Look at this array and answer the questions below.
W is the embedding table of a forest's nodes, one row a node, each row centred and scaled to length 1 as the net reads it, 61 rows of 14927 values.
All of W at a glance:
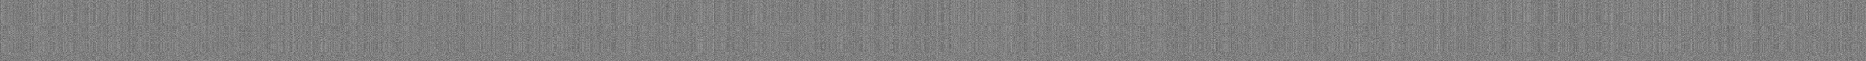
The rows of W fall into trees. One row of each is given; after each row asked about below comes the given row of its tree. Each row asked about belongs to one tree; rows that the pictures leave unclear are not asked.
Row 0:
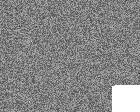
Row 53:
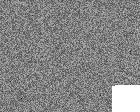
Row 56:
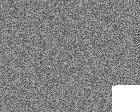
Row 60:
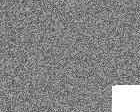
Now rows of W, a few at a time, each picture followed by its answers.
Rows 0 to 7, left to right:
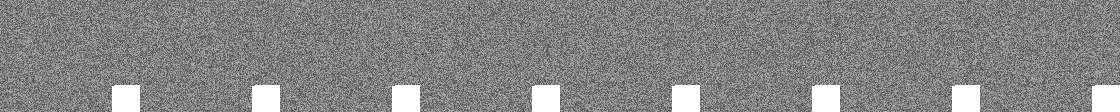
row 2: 53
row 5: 0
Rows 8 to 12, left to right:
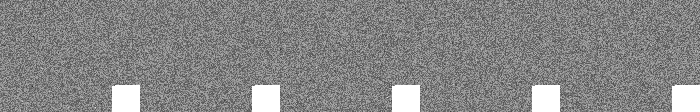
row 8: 60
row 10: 0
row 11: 56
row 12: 0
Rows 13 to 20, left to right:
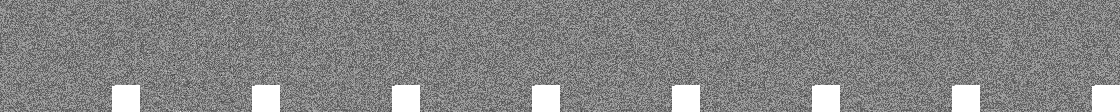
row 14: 0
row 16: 0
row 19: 0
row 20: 0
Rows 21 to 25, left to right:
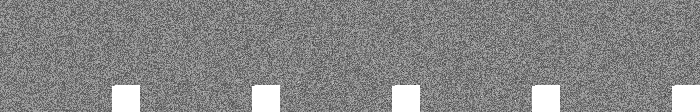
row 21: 0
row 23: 56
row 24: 56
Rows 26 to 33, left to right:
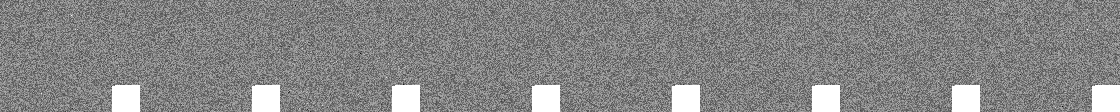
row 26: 60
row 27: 60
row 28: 60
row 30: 60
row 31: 53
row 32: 0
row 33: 53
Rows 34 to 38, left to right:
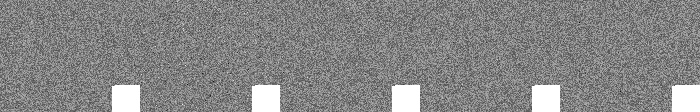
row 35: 53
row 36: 60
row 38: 60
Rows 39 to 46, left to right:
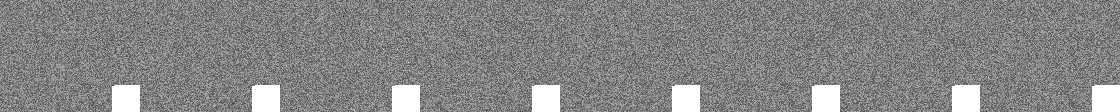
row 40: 0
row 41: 53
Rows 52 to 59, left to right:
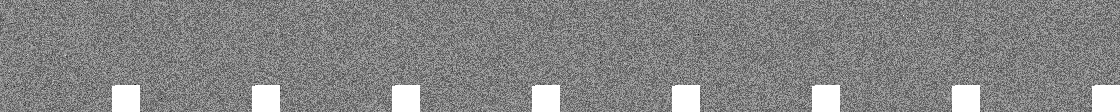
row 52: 56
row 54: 53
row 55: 60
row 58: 56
